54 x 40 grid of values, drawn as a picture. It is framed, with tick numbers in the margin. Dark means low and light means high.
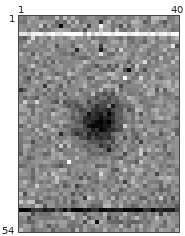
A few values lie far out on both sides of the bulk. The ninth with the lowest average is the centre. No regular stripes run through it. Rows 5 and 49 differ from the rows beside them. A single dip lies in the centre.
